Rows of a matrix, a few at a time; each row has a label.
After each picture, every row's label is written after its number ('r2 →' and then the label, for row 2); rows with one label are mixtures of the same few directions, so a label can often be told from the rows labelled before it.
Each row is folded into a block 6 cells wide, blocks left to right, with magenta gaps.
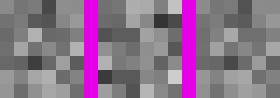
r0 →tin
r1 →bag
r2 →tin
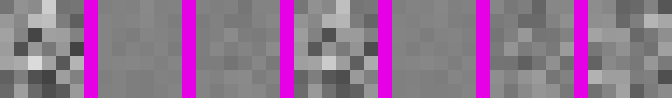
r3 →tin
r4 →tin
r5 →tin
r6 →tin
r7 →tin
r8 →tin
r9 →bag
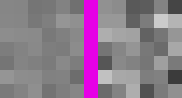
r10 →bag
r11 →bag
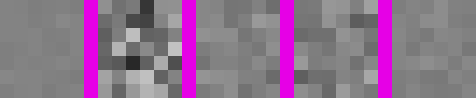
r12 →bag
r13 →tin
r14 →bag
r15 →bag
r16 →tin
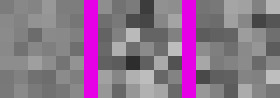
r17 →tin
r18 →tin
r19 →bag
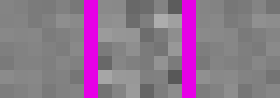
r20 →bag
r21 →bag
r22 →bag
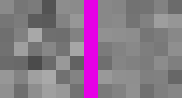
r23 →tin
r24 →bag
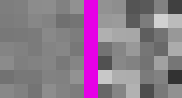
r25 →bag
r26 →bag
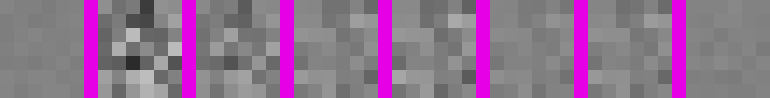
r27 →tin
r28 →tin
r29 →tin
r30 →bag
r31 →bag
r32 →bag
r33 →bag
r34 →tin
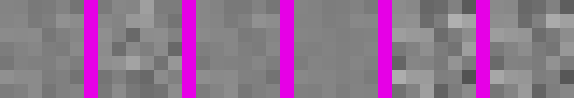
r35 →bag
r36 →tin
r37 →bag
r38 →bag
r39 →bag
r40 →bag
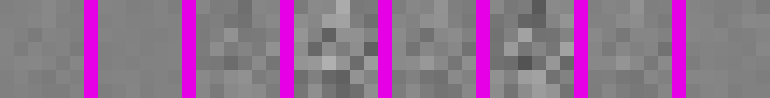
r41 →tin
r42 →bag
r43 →tin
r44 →tin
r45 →tin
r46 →tin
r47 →tin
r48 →bag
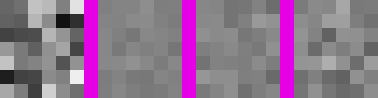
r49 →bag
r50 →tin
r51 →bag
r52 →tin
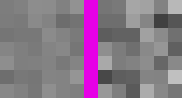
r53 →bag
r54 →bag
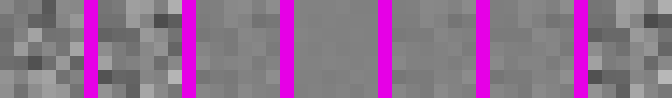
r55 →tin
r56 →bag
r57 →bag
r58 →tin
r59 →bag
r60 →bag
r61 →bag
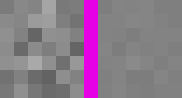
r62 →tin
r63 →tin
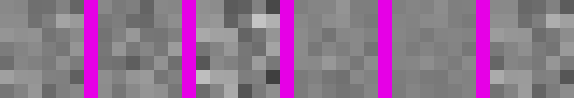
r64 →bag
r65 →tin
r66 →bag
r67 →tin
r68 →tin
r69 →bag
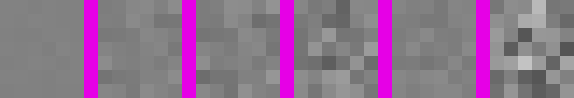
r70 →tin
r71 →bag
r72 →bag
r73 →tin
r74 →tin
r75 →tin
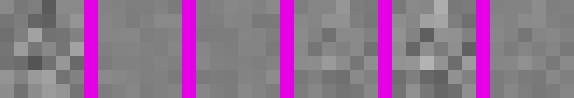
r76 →tin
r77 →bag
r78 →bag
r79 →tin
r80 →tin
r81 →tin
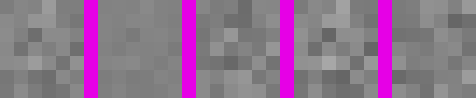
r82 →tin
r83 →tin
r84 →tin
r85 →tin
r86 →bag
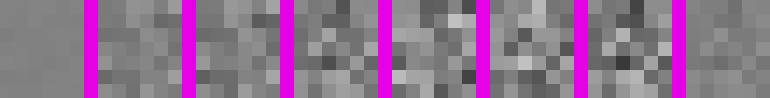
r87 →bag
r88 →bag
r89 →bag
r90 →tin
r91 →bag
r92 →tin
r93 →tin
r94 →tin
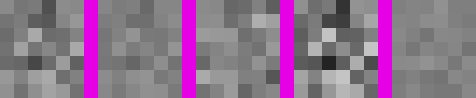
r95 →tin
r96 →tin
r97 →bag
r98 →tin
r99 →tin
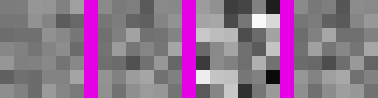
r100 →bag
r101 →tin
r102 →bag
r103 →tin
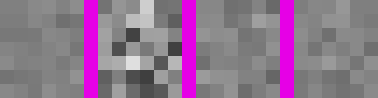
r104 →bag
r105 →tin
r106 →bag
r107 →tin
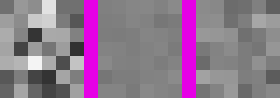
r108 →tin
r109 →bag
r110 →bag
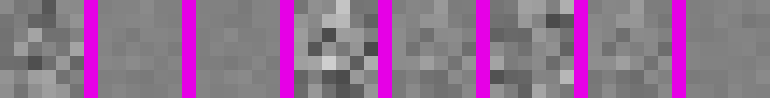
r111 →tin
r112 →tin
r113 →tin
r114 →tin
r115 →tin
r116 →bag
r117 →tin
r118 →bag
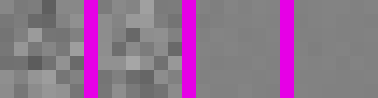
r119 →tin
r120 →tin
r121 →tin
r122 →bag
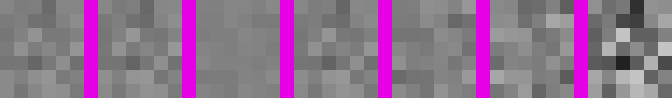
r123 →tin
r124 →tin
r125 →bag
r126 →tin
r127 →bag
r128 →bag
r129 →tin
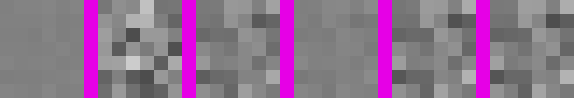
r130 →bag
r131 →tin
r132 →bag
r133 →bag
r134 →bag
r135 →bag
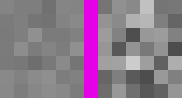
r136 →tin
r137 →tin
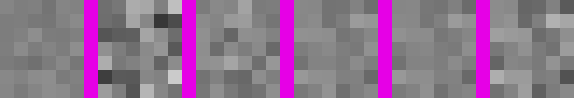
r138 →tin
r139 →bag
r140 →tin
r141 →bag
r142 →bag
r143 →bag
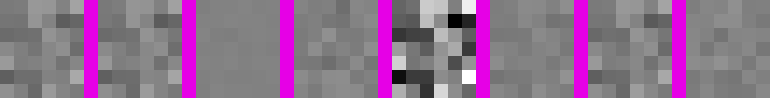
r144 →bag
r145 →bag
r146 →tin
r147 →tin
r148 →bag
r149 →bag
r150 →bag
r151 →tin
